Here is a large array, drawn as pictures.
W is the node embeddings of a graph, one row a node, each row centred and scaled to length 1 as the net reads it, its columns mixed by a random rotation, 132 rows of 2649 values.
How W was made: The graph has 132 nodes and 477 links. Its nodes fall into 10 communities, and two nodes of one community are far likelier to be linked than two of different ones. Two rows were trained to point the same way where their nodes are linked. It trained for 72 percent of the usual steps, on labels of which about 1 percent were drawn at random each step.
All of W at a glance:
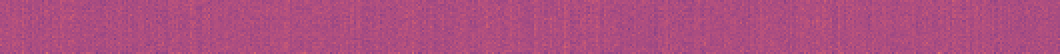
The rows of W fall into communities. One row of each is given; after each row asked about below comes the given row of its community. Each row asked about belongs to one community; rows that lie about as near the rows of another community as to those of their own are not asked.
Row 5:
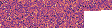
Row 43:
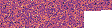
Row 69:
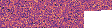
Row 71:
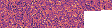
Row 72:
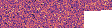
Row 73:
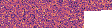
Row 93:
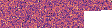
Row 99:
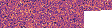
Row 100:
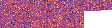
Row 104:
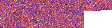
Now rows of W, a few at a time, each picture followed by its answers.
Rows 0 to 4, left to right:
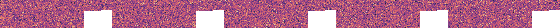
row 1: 104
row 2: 100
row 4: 43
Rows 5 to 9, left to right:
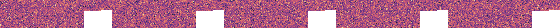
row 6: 43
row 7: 43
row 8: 100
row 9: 73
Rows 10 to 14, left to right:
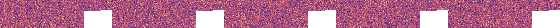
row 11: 104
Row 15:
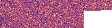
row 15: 99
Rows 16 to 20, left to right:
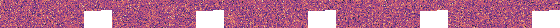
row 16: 93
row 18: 69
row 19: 5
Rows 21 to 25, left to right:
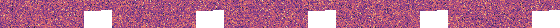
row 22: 104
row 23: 72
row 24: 72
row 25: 73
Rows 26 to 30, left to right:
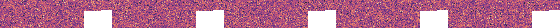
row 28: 100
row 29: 43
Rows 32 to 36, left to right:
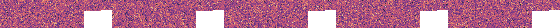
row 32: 93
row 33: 104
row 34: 69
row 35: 73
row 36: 73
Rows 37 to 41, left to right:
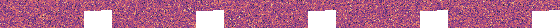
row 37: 43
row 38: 100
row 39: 72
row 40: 104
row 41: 43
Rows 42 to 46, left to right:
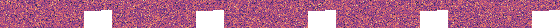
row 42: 73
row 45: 100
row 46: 93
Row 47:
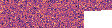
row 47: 93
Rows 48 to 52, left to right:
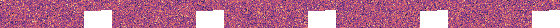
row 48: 5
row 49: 71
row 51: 100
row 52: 104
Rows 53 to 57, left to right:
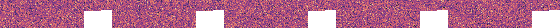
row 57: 69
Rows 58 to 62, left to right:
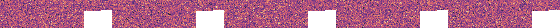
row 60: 93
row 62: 72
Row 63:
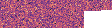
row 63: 73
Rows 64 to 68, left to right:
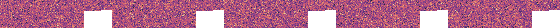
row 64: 100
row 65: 93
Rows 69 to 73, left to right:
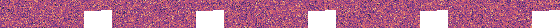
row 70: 43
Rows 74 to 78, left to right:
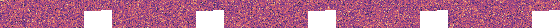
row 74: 5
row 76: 73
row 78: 99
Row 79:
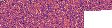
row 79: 5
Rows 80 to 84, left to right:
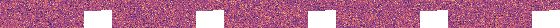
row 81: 69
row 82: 71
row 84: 5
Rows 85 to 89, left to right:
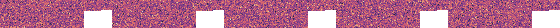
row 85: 43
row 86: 43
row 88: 73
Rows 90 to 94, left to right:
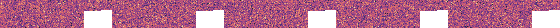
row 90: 72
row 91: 71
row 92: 100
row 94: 104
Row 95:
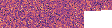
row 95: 73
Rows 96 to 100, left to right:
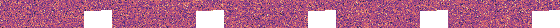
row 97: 5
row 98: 73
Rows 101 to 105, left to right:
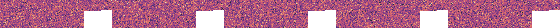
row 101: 93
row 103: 72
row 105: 104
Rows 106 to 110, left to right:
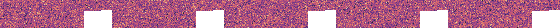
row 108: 43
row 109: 43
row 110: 100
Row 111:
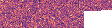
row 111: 93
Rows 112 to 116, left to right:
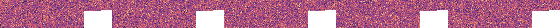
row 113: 99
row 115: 100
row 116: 69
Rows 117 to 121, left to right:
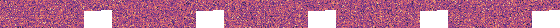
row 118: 73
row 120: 72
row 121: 5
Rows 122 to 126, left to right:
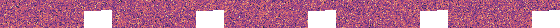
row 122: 43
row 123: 69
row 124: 72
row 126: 100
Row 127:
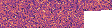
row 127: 72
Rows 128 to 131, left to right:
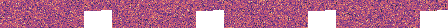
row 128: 73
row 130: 100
